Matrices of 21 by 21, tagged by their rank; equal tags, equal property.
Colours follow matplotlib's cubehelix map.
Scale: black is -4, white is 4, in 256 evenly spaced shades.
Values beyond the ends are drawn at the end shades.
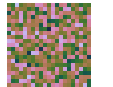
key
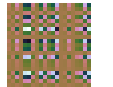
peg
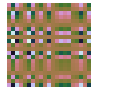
peg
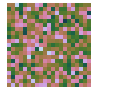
key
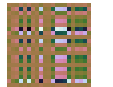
peg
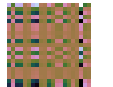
peg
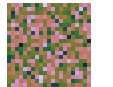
key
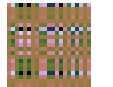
peg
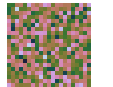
key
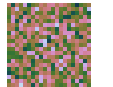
key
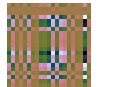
peg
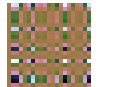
peg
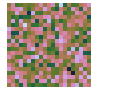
key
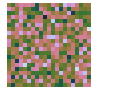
key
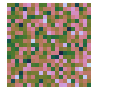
key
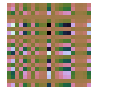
peg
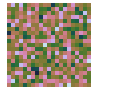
key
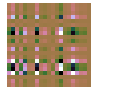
peg
